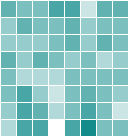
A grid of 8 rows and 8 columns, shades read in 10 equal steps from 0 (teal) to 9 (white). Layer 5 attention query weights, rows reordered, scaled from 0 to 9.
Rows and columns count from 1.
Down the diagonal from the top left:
3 3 5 4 4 3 4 4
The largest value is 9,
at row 8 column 4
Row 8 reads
6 2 2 9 2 0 4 4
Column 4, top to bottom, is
2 4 4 4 6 7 6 9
